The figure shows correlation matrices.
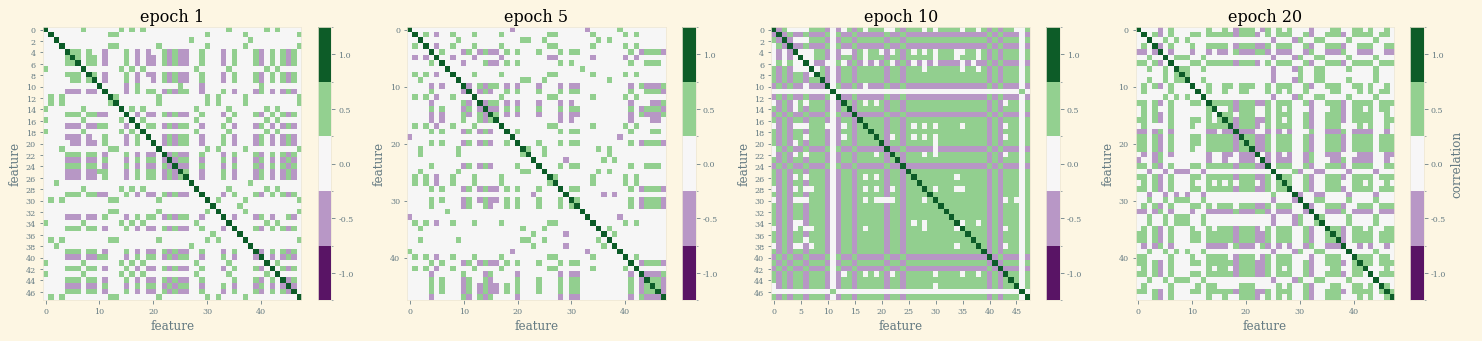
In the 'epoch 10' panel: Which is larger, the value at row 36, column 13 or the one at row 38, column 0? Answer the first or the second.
the first
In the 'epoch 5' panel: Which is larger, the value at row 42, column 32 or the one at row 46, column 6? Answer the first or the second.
the second
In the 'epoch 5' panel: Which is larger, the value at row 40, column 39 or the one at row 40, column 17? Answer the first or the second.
the second
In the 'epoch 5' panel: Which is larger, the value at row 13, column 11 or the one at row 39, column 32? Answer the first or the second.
the second
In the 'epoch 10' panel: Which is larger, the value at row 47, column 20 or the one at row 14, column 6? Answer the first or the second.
the first
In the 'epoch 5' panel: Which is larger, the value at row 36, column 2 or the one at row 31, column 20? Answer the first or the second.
the second
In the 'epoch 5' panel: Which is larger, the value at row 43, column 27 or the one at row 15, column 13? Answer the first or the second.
the second
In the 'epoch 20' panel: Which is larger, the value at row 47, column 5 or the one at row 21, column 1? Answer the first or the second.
the second
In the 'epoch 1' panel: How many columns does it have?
48
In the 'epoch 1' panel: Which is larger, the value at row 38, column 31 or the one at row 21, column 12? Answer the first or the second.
the second
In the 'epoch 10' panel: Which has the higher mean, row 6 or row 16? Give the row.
16
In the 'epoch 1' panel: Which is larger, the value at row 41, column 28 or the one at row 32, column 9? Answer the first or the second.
the first
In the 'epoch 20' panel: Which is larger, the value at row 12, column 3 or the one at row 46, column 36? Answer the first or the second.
the second
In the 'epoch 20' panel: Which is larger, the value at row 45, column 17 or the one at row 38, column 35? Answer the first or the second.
the first
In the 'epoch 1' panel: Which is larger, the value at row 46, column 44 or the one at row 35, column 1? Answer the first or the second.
the first
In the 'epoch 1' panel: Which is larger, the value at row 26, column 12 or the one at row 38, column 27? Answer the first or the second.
the second
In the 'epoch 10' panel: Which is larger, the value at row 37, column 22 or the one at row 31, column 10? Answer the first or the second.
the first
